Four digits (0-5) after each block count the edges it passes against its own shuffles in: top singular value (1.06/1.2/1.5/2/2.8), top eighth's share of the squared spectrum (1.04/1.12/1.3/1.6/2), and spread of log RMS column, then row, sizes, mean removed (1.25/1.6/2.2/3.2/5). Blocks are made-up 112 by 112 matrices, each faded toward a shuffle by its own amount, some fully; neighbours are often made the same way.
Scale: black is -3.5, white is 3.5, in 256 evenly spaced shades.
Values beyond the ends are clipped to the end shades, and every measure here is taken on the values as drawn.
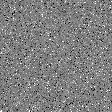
0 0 0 0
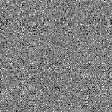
4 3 2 2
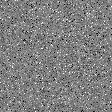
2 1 0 0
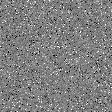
1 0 0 0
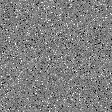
1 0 0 0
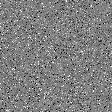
0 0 0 0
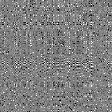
5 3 3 3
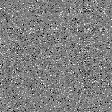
4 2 1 1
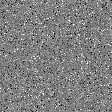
2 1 0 0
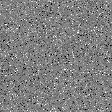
3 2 0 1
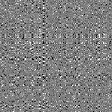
5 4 3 3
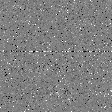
3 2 0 1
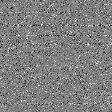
2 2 0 2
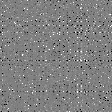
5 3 2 2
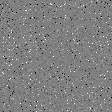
3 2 0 0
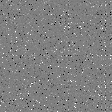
3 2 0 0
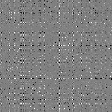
5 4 3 3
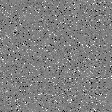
4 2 1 1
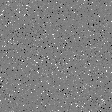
0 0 0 0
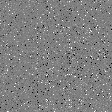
3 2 1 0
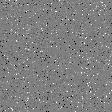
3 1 0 0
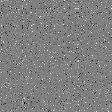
4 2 1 1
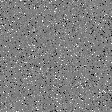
2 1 0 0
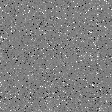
3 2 0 1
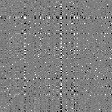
5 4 3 3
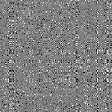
5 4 3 2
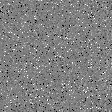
2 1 0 0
